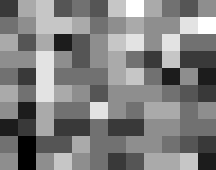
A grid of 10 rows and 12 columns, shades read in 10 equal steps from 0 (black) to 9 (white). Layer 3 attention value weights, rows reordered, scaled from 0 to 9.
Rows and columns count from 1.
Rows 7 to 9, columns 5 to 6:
4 8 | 2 4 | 6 4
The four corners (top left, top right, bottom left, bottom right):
2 5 5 1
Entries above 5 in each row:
5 6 5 3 3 3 4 1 1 4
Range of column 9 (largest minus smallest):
4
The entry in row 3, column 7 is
7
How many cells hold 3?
12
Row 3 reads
6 3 6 1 3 5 7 8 5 8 4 4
